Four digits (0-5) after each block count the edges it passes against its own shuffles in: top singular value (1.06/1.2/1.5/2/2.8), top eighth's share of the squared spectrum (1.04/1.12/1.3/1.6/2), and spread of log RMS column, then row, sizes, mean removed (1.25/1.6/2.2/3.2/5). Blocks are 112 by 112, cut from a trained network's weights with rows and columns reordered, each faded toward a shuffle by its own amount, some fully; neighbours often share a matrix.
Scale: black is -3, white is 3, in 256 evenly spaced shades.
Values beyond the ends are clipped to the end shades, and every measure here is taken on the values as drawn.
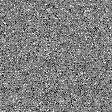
1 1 1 0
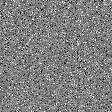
0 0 0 0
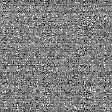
3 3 3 1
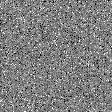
0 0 0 0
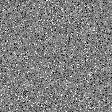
0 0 0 0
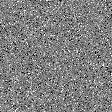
0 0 0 0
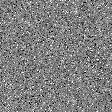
0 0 0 0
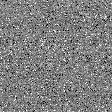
0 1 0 0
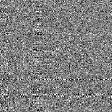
3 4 2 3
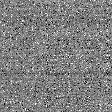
2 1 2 0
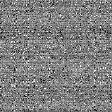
3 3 3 2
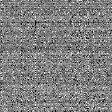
3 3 3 1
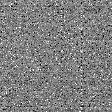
2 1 1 0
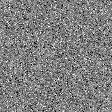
1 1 0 0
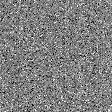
1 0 0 0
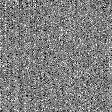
2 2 0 1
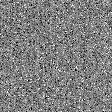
1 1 0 0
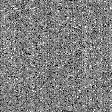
2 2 0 2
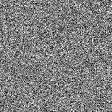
3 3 0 1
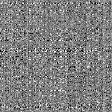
3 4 1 4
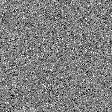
2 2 0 0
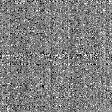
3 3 0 3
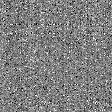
2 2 0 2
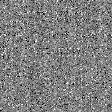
2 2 0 2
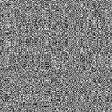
4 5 2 3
